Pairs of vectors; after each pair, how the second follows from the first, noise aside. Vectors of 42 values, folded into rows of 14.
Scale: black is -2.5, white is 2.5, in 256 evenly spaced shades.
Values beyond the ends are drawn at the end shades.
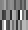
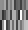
copied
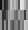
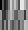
copied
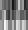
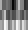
copied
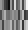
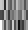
reversed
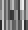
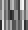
copied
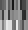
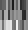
copied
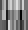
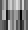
copied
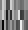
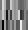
copied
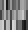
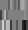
partly zeroed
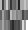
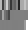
partly zeroed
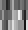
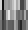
reversed
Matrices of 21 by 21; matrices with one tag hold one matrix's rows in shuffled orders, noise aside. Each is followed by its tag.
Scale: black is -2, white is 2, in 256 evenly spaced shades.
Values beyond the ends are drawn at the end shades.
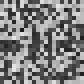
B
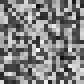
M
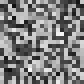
M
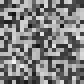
B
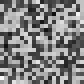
B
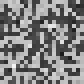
B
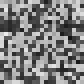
B
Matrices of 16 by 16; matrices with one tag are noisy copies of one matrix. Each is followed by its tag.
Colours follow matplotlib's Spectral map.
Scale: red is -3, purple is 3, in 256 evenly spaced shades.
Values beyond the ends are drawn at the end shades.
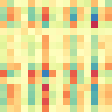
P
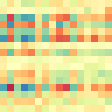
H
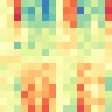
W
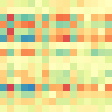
H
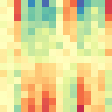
W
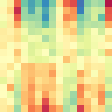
W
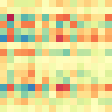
H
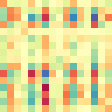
P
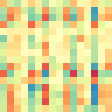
P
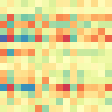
H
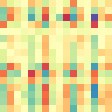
P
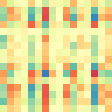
P
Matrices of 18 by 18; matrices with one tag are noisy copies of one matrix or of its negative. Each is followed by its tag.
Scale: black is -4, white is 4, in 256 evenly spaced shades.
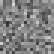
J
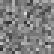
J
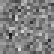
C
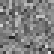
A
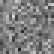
C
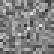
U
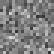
A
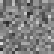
J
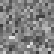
A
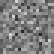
C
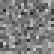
U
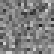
U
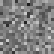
J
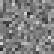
J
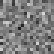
J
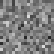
J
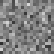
J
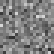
A
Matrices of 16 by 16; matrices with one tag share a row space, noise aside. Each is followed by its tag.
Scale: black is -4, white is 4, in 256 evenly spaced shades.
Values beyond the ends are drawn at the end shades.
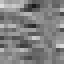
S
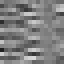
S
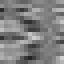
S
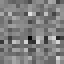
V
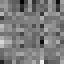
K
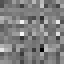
K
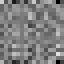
V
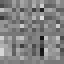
K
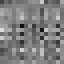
K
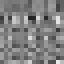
V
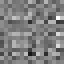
V
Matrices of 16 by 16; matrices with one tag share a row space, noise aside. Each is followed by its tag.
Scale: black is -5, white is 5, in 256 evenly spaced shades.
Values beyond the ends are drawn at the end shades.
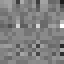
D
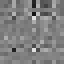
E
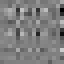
D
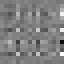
D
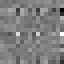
D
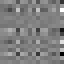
D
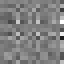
D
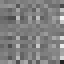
D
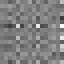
D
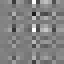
E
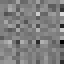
D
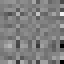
D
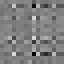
E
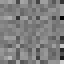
D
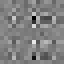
E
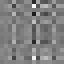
E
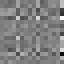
D
